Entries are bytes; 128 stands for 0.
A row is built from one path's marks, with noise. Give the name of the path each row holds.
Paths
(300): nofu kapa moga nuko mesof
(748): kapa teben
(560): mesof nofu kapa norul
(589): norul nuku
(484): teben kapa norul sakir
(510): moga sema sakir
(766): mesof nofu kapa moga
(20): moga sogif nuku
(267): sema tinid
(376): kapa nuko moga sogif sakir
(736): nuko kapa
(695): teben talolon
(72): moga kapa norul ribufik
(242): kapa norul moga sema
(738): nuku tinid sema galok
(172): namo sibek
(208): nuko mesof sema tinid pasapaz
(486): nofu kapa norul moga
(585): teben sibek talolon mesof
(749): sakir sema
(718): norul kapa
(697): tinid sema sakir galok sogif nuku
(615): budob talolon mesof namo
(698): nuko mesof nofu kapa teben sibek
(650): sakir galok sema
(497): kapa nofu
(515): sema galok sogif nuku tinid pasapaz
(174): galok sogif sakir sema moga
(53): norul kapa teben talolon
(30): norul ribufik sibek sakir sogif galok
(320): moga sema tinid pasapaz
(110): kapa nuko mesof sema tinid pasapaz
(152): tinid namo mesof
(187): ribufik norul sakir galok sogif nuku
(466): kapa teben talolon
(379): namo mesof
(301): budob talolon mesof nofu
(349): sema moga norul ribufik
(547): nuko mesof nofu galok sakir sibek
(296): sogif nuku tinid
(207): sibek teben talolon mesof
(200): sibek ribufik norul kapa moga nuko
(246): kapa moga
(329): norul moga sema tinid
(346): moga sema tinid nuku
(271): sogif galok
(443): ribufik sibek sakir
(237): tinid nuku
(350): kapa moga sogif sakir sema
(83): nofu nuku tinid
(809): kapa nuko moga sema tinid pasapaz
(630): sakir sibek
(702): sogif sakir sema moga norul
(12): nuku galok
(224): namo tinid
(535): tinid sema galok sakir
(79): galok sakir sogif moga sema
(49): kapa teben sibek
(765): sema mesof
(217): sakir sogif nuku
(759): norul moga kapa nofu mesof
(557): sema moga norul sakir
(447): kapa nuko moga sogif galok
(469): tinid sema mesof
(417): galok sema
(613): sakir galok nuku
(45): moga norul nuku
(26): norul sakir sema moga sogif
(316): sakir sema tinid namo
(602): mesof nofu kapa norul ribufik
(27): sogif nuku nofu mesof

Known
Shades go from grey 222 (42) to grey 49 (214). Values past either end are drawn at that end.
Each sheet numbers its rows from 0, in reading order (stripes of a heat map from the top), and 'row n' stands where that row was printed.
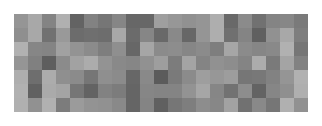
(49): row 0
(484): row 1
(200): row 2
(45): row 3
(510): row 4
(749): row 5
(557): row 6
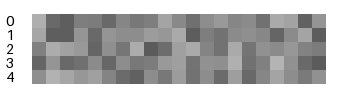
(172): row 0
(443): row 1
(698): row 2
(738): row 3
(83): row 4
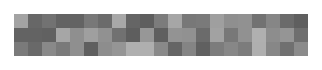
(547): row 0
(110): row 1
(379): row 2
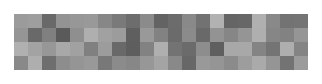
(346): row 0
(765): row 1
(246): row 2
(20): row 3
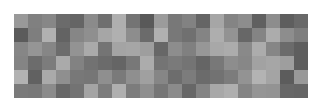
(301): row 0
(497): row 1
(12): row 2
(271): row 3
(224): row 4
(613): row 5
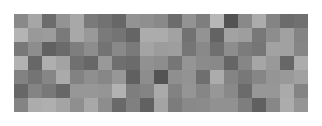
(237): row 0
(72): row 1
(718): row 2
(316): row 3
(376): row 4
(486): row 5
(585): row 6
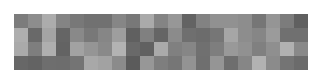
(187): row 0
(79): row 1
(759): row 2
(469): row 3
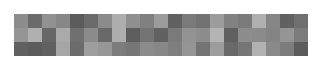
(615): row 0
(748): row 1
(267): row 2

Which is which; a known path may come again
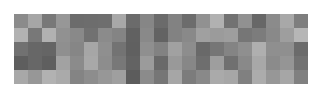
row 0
(484)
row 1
(510)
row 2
(208)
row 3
(110)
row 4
(300)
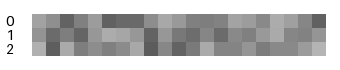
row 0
(515)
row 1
(765)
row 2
(702)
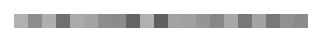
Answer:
(349)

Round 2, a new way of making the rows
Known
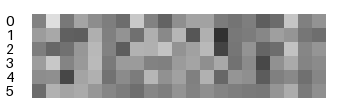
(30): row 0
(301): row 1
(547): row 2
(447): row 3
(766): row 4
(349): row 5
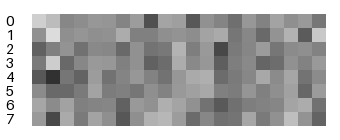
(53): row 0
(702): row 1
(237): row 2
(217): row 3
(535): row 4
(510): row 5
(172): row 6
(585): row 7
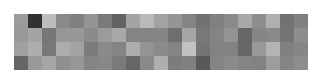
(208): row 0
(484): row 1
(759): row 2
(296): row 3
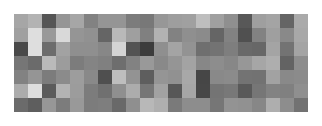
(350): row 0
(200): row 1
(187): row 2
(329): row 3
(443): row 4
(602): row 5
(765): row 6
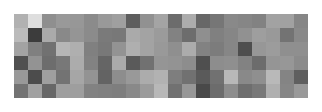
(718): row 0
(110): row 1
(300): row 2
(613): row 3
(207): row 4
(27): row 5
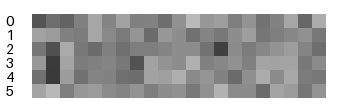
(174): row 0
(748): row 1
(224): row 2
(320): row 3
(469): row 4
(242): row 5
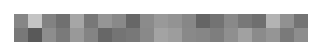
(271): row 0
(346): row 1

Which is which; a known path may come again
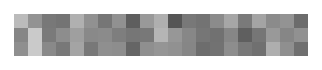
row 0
(466)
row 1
(20)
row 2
(271)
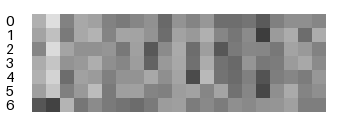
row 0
(72)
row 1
(376)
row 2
(589)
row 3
(736)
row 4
(560)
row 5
(447)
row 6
(267)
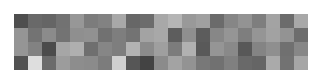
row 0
(697)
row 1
(695)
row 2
(766)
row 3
(187)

